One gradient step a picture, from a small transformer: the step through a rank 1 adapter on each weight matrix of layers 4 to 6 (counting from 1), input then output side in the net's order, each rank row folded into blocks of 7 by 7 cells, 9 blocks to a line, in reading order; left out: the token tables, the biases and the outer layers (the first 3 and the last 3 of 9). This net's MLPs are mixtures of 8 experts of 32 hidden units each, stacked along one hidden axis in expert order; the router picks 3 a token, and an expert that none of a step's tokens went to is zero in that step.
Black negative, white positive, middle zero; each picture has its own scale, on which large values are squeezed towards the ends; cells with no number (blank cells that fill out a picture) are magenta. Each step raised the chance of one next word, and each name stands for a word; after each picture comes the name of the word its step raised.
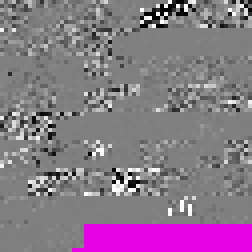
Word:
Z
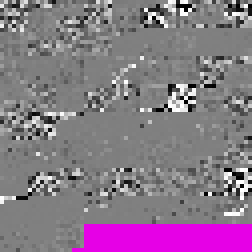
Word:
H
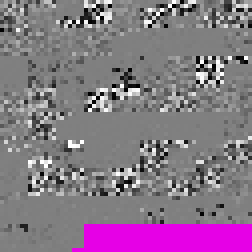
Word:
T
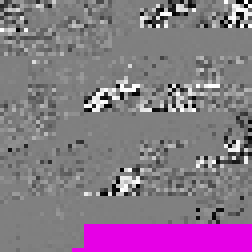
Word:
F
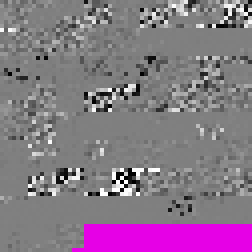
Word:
T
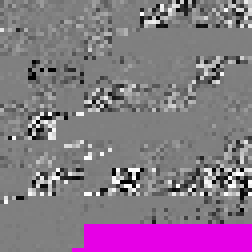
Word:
T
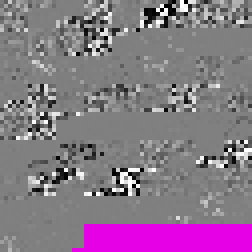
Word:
Z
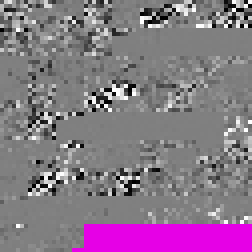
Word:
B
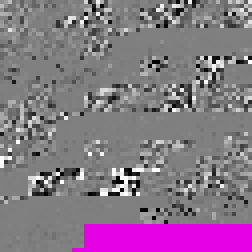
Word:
T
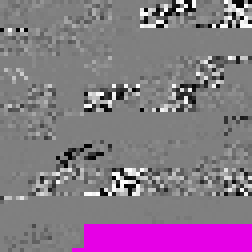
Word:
F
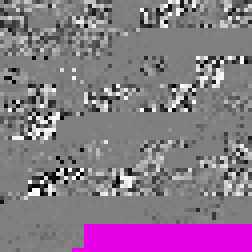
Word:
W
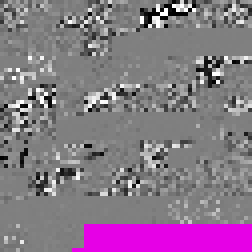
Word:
Z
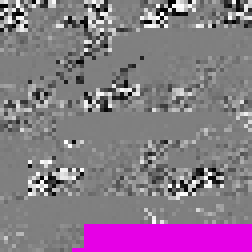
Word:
B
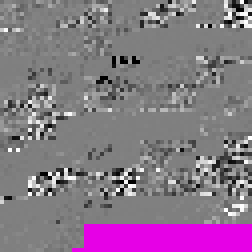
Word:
B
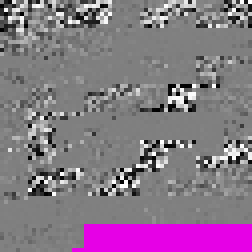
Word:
H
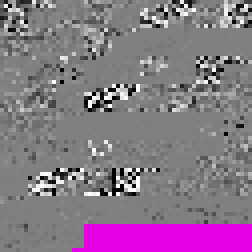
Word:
F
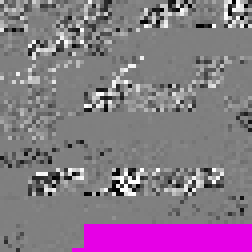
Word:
F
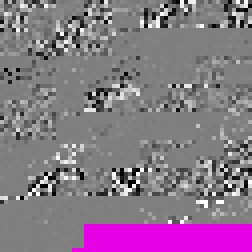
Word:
B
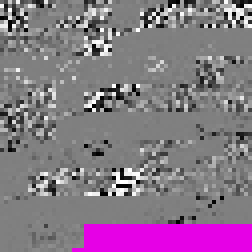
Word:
F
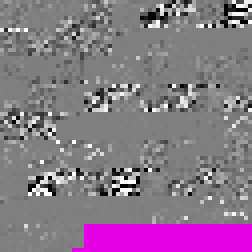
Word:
B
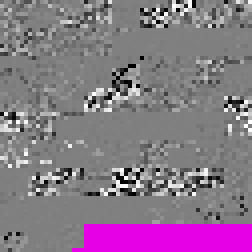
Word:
T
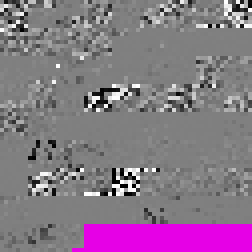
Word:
F
